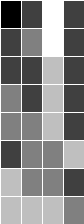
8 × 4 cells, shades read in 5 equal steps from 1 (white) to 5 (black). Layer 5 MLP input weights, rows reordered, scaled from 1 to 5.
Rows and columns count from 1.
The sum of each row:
14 12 14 13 12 12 12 9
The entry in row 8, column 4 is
3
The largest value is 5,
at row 1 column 1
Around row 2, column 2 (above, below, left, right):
4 4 4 1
